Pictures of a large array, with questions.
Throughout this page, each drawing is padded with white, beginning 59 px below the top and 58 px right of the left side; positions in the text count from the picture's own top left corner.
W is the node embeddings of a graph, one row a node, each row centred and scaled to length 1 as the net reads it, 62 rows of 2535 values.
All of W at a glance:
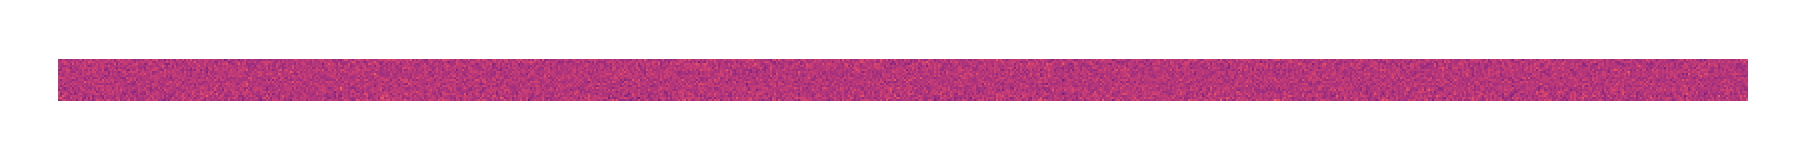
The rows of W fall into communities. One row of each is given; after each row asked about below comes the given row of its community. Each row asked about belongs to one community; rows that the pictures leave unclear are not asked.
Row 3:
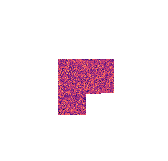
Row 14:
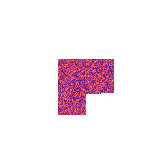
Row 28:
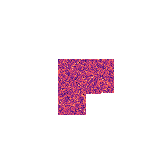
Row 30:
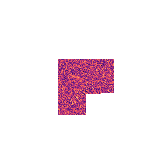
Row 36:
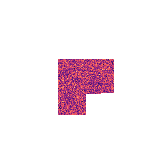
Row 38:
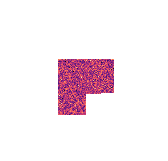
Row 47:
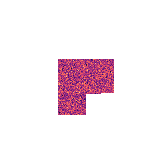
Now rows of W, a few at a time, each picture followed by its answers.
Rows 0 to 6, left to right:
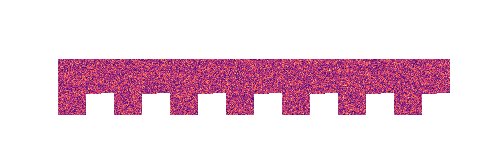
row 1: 36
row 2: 38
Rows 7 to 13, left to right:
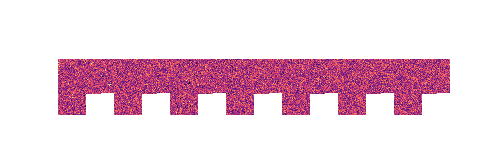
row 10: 28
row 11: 30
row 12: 36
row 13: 30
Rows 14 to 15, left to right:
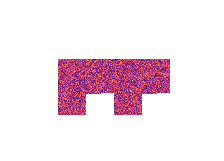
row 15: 36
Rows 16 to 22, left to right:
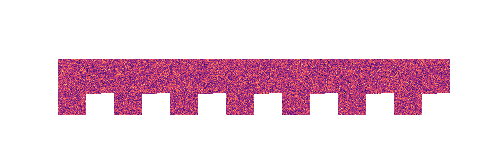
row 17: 47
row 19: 14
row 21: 14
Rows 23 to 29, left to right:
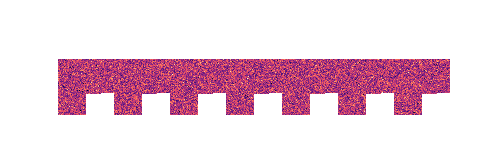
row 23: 3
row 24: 36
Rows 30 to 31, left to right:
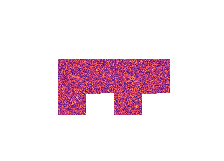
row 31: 30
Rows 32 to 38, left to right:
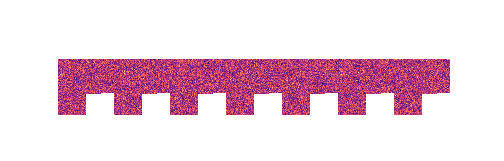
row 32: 47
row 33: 3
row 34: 14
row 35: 36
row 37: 47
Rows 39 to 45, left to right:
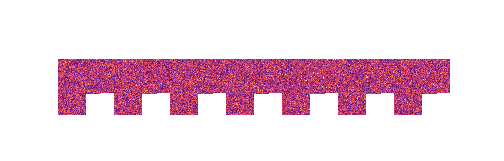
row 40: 14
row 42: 47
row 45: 14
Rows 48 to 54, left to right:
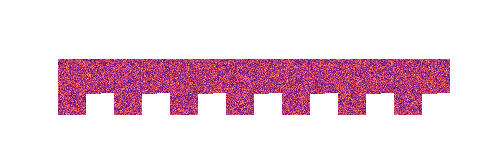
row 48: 3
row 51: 30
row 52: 36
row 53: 30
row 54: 38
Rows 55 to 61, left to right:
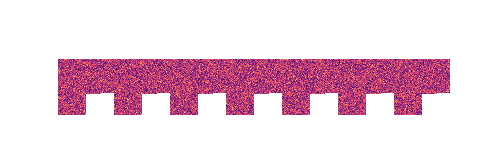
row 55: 28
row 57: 38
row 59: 38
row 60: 28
